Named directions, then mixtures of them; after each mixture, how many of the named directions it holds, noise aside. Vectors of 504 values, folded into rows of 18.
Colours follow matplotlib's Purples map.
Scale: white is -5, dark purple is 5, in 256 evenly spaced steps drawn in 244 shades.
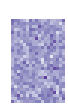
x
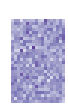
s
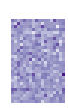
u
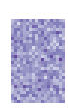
three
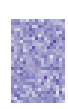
two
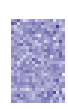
two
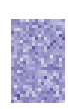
two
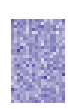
three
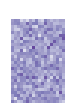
two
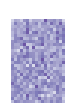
two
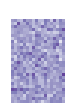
two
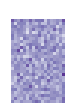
three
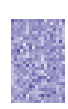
two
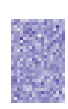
three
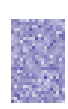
two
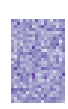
three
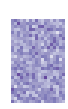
three
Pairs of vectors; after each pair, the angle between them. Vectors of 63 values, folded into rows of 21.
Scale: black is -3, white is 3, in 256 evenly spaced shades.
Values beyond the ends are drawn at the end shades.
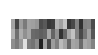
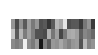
nearly parallel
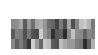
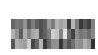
nearly opposite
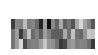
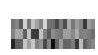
orthogonal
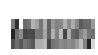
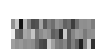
nearly opposite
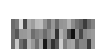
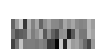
partly aligned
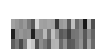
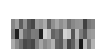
orthogonal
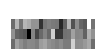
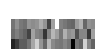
orthogonal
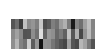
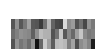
orthogonal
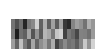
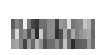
partly opposed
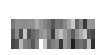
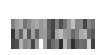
nearly parallel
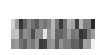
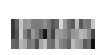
nearly opposite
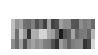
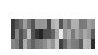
nearly opposite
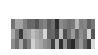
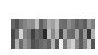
nearly opposite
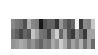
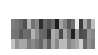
nearly parallel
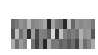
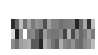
orthogonal
